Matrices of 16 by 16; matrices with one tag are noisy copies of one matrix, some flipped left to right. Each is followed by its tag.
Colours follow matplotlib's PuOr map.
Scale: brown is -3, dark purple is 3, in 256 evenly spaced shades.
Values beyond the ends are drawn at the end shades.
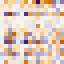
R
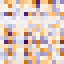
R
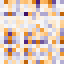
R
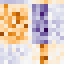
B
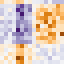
B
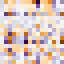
R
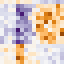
B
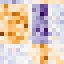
B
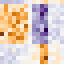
B
